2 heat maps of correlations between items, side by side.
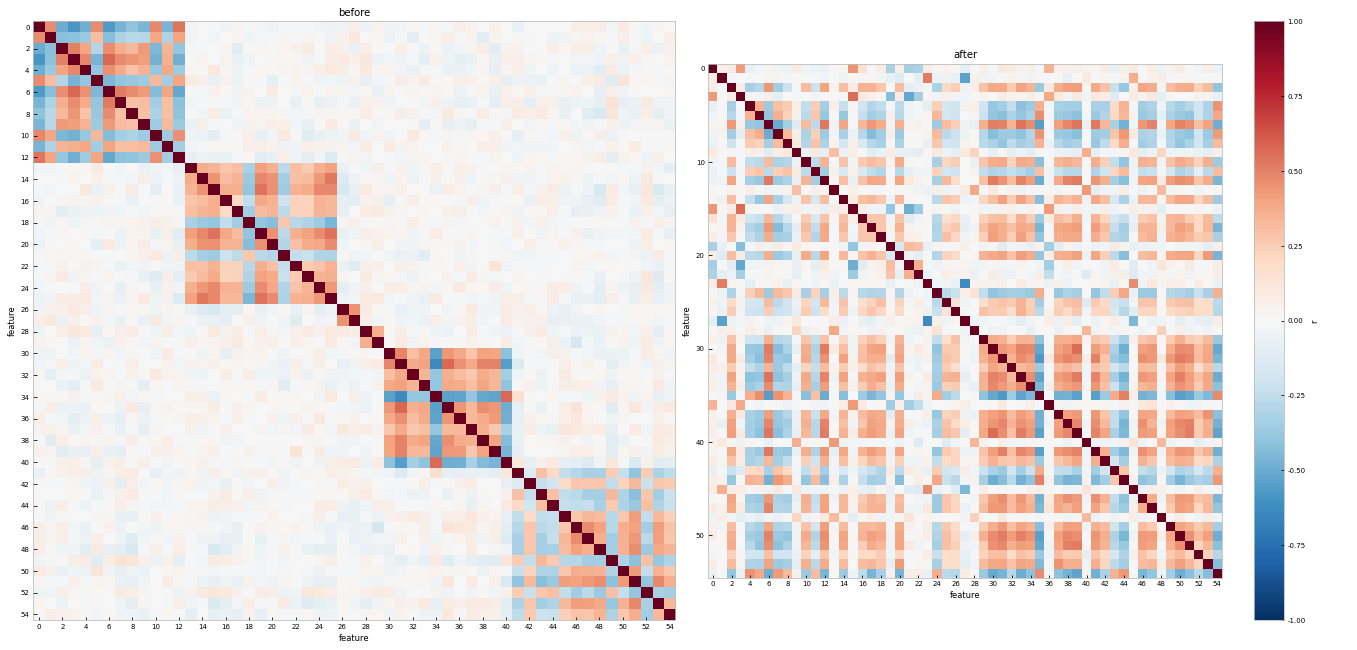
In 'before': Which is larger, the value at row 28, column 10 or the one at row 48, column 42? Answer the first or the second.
the second
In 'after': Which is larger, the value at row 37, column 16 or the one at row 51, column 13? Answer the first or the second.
the first
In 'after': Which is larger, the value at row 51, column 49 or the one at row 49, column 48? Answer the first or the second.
the first
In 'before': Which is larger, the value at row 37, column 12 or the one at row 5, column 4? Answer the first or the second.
the first
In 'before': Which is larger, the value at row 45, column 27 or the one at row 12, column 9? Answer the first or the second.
the first
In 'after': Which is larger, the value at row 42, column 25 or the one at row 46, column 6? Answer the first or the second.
the second
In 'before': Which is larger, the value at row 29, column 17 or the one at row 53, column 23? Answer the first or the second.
the first
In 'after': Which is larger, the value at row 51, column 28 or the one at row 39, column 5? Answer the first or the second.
the first
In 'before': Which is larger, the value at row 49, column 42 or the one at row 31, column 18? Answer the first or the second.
the second
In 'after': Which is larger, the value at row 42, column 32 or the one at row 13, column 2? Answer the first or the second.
the first
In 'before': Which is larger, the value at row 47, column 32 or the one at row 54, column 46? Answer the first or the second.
the second
